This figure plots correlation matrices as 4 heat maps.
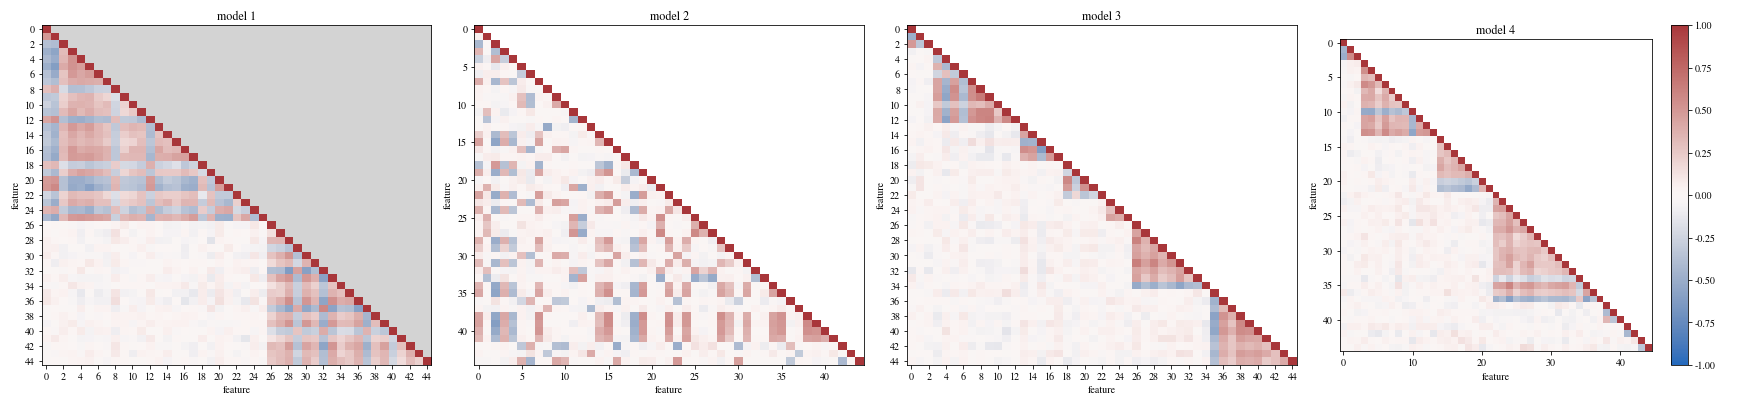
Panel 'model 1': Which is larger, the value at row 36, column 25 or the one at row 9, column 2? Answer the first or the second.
the second
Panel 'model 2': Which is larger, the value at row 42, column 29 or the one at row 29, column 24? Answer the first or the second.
the second
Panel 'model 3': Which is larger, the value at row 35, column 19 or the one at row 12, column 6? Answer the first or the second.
the first
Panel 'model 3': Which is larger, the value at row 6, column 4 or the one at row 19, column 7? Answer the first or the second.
the first
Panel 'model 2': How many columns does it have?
45
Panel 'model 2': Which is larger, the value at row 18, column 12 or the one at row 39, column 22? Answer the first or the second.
the second
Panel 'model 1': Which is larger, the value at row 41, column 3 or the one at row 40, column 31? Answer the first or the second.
the first
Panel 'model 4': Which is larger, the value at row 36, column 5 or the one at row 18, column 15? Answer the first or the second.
the second
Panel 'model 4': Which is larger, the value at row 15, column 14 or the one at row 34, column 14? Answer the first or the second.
the first
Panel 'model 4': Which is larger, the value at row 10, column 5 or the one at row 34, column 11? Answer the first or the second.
the second
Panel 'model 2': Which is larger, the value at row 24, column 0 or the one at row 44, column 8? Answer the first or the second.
the first
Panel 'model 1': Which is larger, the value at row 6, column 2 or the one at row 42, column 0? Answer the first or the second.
the first
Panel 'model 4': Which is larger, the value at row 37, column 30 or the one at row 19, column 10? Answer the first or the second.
the second
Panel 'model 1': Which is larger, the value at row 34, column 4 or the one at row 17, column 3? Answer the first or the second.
the second
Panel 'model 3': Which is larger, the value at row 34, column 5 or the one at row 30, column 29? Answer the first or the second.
the second
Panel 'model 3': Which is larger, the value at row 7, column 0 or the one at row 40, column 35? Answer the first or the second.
the first
